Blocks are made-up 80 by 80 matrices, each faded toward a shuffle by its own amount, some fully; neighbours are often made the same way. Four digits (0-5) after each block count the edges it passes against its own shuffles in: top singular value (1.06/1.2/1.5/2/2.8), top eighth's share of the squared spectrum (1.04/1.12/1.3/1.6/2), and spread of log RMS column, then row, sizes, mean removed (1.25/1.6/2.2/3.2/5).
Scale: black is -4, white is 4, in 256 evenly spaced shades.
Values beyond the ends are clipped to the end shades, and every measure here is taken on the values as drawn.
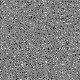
2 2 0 1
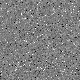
0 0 0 0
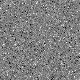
0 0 1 0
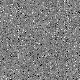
1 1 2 0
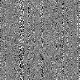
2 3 4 0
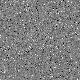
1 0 0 0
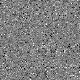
3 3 1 1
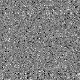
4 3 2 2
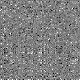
4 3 1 2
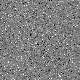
0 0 0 0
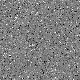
1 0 0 0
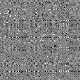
4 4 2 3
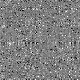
4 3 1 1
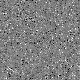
3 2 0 1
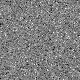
1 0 0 0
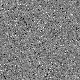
0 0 0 0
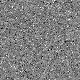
1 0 0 0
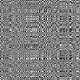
5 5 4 4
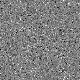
3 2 0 0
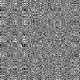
5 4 3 3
